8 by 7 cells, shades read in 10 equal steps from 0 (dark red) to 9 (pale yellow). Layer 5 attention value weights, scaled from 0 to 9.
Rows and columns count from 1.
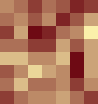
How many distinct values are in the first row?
5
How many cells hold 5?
12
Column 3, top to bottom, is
2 3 0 2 5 8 4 5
